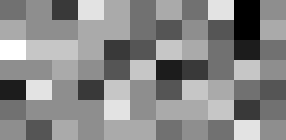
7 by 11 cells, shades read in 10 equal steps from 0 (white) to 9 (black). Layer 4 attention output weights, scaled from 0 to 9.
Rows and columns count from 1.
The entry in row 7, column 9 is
5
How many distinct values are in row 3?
7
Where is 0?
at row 3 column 1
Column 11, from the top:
4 3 5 4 6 5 4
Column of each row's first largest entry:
10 10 10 7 1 10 2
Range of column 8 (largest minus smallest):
5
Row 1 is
5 4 7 1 3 5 3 5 1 9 4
